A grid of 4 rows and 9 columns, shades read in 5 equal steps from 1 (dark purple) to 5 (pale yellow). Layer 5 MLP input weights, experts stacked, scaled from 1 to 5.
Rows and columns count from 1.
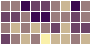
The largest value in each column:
3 4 4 4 5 4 4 3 4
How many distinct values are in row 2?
3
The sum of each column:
10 12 11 10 11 12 15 8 12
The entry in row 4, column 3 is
4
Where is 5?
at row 4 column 5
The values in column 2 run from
2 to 4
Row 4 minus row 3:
-1 -1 1 -1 2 2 0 1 2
